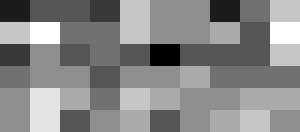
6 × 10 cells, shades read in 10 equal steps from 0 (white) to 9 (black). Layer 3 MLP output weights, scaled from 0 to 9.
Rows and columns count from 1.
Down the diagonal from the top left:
8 0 6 6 2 6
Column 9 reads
5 6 6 5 3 2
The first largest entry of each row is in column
1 9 6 4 4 3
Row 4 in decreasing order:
6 5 5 5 5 4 4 4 4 3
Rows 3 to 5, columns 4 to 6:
5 6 9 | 6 4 4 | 5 2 3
